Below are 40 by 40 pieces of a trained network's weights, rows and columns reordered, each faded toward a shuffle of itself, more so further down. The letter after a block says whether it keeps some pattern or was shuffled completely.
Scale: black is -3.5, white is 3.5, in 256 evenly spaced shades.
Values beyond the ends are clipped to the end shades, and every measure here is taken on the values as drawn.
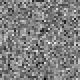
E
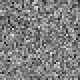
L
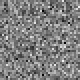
E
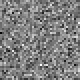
L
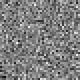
L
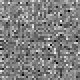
E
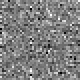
E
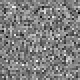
E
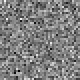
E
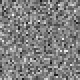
L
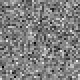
L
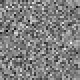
E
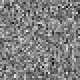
L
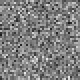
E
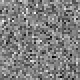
L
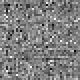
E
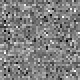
E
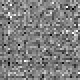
E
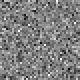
L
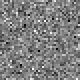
L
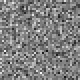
L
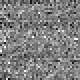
E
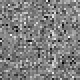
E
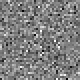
L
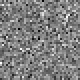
L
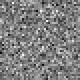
E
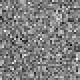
E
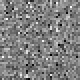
E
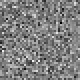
L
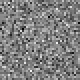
L
